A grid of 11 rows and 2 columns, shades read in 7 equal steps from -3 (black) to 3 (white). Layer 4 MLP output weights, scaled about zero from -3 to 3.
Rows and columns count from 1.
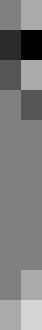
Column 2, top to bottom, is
1 -3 1 -1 0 0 0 0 0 1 2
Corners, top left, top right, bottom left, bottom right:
0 1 1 2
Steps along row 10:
up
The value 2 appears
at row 11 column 2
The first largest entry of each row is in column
2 1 2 1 1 1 1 1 1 2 2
